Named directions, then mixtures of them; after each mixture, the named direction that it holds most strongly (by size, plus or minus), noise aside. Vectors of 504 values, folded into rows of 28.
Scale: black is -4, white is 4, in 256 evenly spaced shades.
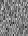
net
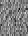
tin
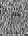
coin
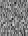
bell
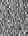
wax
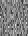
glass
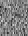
bell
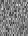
net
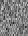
net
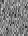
net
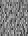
glass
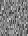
net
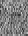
coin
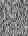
glass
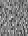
bell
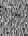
coin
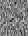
bell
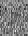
coin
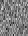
net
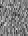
coin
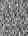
wax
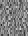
tin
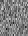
net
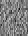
tin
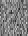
glass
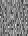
glass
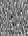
bell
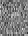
coin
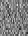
wax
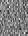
wax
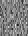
glass
